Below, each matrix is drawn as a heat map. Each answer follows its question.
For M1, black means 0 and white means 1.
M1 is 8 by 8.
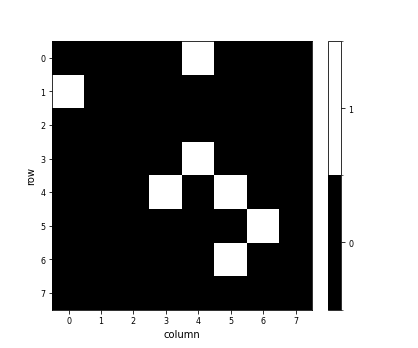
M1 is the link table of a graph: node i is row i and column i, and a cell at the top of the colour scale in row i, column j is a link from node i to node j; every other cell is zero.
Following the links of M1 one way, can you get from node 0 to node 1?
no
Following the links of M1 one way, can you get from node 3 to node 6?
yes
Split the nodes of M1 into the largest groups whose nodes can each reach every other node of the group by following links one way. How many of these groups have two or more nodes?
2
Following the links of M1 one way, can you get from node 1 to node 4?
yes
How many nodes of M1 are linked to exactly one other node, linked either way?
3
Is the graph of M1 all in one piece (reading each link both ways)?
no
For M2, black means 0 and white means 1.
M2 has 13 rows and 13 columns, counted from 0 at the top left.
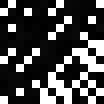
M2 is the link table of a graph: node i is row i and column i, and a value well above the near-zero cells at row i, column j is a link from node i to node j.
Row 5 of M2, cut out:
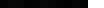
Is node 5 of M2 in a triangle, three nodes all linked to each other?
yes
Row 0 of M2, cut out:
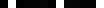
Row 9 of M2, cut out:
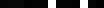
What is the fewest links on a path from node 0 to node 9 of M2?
3
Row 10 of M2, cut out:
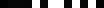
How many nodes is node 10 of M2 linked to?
5
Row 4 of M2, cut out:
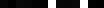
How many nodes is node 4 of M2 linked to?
2
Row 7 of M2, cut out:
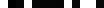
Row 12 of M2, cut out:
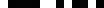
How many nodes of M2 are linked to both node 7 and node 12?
3
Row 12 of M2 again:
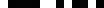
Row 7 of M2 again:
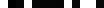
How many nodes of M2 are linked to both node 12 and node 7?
3
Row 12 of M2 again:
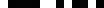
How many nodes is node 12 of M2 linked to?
5
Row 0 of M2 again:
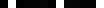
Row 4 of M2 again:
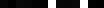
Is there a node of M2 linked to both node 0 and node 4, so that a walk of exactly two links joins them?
no
